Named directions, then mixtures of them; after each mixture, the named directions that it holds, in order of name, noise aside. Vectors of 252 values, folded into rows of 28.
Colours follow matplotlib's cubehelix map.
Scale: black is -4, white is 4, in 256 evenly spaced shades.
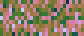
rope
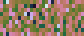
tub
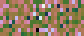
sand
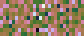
sand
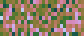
rope, sand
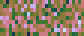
rope, tub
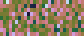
rope, tub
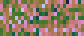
rope, sand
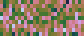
rope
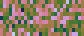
rope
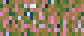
tub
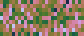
rope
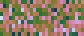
rope
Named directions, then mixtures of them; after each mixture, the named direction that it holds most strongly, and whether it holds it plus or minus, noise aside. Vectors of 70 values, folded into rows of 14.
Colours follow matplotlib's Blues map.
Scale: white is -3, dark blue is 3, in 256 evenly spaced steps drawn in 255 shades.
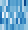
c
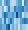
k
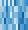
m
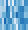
m, plus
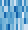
k, plus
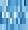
c, plus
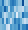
k, minus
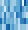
k, plus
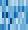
c, minus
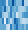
k, minus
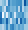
c, plus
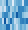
k, plus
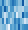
k, minus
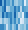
c, minus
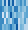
m, minus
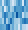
k, plus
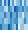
m, minus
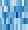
k, plus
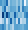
c, minus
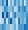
c, minus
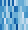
m, minus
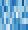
k, minus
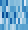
c, minus
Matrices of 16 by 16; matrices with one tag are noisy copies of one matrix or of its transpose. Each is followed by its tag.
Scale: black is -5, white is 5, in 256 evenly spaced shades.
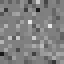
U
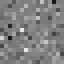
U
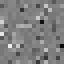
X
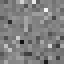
X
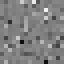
X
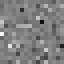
X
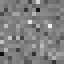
U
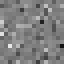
X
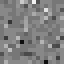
X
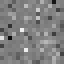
U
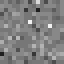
U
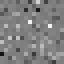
U
